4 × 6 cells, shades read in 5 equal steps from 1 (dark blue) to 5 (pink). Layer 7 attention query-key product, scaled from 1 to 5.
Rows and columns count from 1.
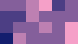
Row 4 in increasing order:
1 3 3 3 4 5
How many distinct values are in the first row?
4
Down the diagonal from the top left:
3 2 3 3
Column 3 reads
4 4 3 3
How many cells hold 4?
4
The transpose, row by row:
3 2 2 1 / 3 2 3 4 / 4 4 3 3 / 5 3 4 3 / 2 3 3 3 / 3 3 5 5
